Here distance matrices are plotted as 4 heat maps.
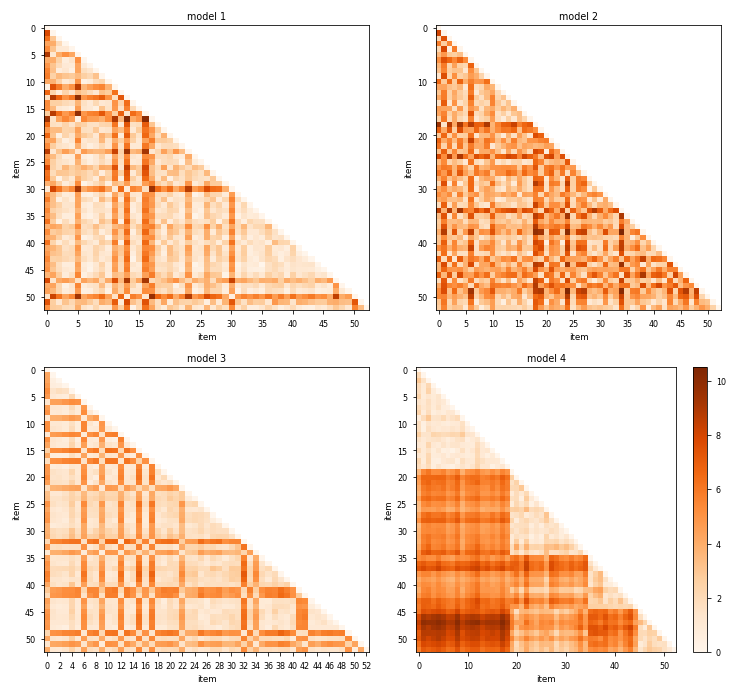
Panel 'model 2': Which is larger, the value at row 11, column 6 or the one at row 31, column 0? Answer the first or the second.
the first
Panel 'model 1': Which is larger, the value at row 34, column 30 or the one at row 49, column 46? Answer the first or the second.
the first
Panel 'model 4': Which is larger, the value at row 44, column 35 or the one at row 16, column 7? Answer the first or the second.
the first
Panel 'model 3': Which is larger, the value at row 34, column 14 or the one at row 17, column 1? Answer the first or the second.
the second
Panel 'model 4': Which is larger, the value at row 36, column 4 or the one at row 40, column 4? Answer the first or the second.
the first
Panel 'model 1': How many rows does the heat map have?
53
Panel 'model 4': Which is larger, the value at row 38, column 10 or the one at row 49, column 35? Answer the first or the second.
the second
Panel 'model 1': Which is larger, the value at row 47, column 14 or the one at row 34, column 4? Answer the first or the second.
the first
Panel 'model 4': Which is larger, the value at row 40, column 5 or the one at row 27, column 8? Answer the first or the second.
the second
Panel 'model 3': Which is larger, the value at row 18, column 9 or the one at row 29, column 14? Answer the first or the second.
the first
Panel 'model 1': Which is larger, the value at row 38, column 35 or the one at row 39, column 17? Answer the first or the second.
the second
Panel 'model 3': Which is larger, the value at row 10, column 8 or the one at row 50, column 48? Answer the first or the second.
the second
